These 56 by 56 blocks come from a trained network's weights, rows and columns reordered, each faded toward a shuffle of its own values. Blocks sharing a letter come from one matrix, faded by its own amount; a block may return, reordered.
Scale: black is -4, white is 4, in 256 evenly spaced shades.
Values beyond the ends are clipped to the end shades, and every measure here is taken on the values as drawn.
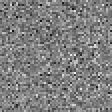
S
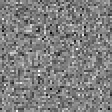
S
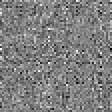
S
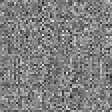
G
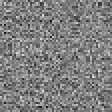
G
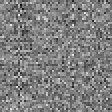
G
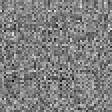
G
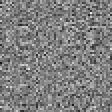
G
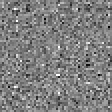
S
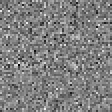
S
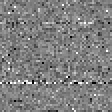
S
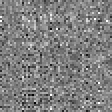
S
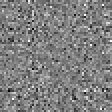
S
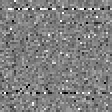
S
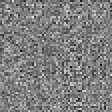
G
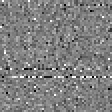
S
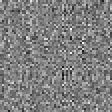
G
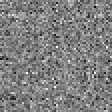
S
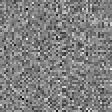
G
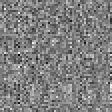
G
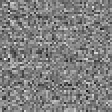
G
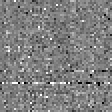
S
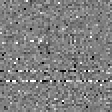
S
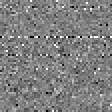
S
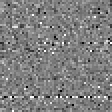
S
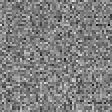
G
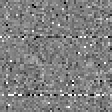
S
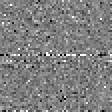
S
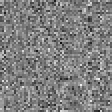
G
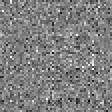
S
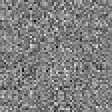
G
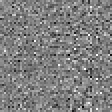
S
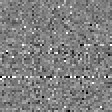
S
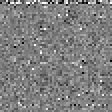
S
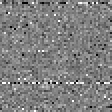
S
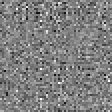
S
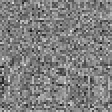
G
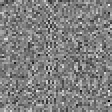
G
